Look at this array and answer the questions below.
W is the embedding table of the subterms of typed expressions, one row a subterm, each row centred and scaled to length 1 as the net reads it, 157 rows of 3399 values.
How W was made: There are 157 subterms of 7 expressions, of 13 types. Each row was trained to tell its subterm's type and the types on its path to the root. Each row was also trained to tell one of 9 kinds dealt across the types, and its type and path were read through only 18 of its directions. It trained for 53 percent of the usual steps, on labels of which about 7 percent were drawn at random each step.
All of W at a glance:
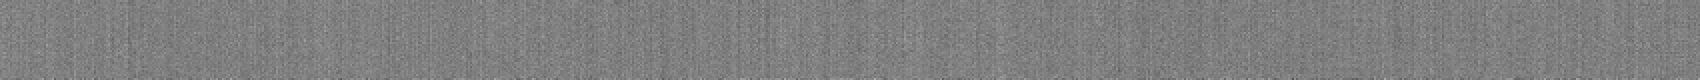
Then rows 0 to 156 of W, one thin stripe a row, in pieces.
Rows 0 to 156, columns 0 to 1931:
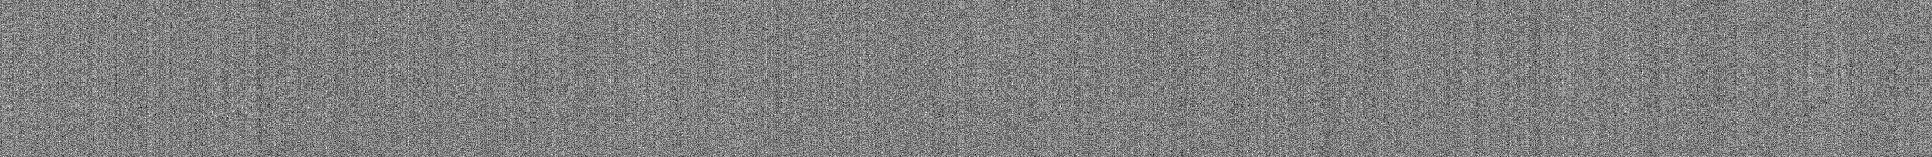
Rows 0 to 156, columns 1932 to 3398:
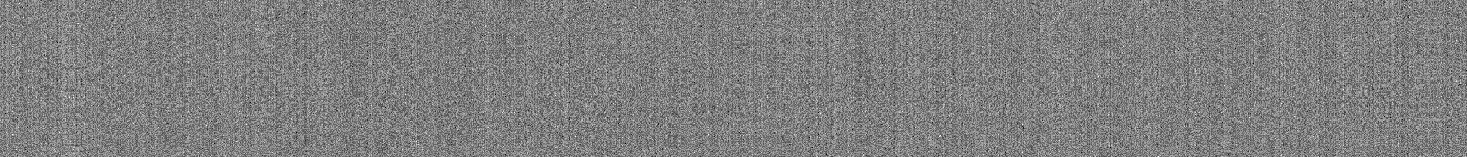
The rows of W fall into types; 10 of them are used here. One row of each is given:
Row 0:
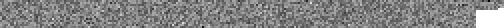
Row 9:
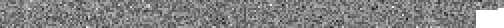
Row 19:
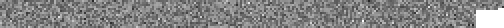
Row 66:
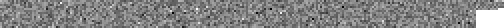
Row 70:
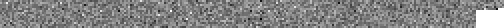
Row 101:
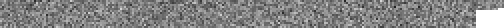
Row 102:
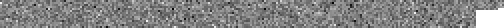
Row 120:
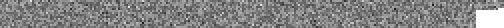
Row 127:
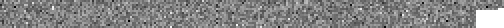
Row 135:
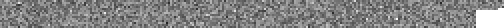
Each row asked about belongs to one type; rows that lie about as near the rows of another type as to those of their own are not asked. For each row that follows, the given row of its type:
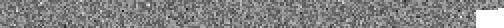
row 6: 135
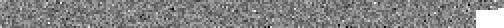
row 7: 66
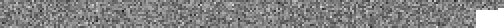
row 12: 101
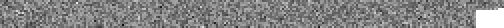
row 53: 135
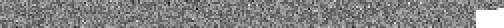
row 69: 135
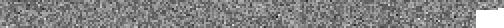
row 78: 19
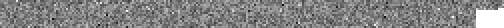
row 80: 19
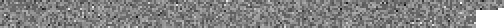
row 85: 127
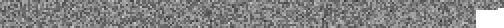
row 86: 70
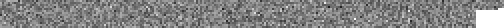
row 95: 19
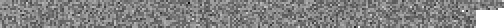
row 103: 66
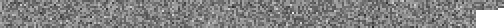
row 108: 0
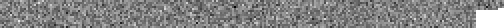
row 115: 70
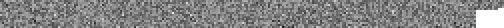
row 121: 0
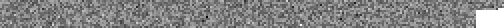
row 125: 66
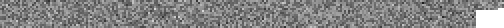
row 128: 102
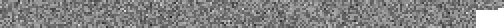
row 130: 70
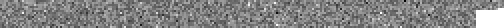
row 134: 9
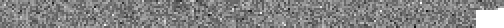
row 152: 9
